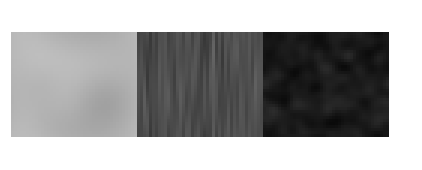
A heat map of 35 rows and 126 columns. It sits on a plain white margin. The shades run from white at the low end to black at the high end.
It is made of 1 by 3 panels. Panel 1,1: low, smooth, faint in contrast. Panel 1,2: high, streaked downward, faint in contrast. Panel 1,3: very high, blotchy, faint in contrast.
